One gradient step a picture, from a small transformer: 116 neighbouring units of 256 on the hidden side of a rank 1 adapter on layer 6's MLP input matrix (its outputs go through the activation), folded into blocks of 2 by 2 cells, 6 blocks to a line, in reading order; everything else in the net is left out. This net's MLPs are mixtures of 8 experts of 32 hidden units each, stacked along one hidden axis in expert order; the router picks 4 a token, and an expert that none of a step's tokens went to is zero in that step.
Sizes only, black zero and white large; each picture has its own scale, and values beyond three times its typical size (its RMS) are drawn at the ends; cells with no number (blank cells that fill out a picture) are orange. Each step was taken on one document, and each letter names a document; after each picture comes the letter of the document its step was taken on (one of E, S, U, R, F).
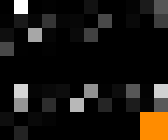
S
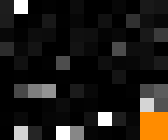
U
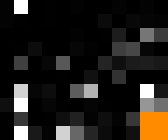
U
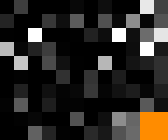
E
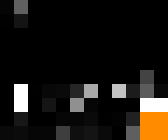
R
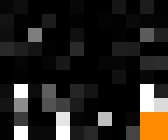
U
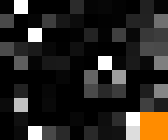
E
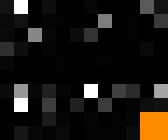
S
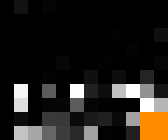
R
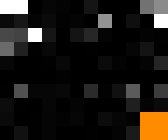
S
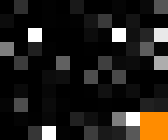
E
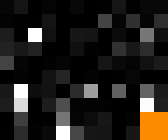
U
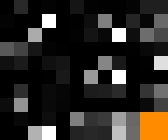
E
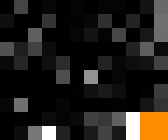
E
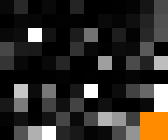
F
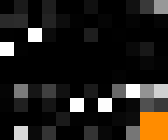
S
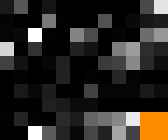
F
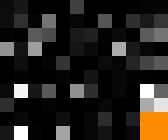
U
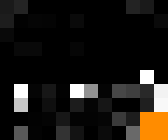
R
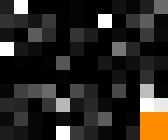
U
